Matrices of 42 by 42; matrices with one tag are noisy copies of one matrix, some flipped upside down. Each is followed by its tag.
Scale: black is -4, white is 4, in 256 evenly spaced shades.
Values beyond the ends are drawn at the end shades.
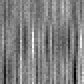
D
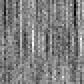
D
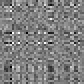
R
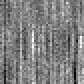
D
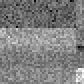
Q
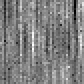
D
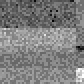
Q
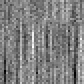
D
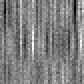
D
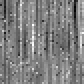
D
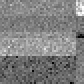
Q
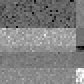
Q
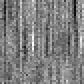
D
